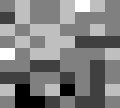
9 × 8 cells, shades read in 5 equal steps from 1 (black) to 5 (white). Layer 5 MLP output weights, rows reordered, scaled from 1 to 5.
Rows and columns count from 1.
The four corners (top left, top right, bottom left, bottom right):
3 3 3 3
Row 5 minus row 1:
2 -1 1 1 -1 -2 -1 1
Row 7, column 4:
3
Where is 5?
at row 1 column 6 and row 5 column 1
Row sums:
29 25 28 24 29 21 20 22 17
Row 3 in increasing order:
3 3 3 3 4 4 4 4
